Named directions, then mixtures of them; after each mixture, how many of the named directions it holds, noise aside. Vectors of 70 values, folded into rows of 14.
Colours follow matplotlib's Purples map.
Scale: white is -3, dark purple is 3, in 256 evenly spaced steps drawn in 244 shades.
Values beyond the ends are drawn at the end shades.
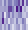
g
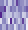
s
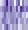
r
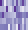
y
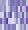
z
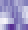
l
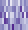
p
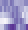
one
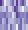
two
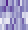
three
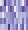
one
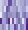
one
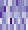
one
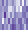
one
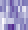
two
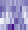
three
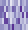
one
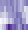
one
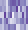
one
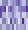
two
